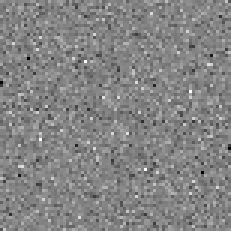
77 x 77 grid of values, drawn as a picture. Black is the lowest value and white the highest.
Symmetry: a half turn. Odd rows or columns: none. Average level on the scale: 50%. Histogram: heavy tails on both sides. Seam: none. Slope: none.
